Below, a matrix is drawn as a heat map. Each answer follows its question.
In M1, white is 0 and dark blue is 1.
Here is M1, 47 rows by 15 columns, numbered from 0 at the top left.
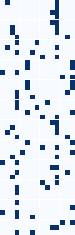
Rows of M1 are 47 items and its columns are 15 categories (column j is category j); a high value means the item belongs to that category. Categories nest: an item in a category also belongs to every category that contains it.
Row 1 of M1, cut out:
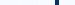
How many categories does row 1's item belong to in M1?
1
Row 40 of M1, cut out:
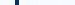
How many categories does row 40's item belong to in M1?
1
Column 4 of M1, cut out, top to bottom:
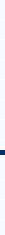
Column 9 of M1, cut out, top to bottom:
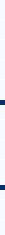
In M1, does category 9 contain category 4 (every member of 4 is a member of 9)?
no
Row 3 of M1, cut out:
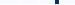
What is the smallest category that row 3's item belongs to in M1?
11
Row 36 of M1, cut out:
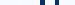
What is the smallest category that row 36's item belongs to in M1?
8
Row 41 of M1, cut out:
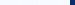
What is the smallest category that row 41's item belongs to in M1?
14
